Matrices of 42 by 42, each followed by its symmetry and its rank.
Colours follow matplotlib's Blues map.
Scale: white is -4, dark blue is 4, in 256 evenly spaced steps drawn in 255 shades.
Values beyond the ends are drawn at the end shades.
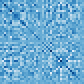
symmetric, rank five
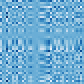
antisymmetric, rank two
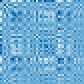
symmetric, rank three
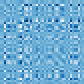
antisymmetric, rank two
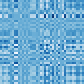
antisymmetric, rank two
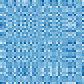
antisymmetric, rank two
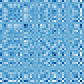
symmetric, rank three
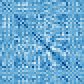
symmetric, rank five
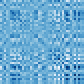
symmetric, rank three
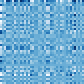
antisymmetric, rank two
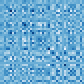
symmetric, rank three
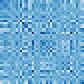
symmetric, rank three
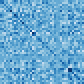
symmetric, rank five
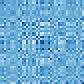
symmetric, rank three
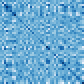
symmetric, rank five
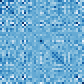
symmetric, rank five
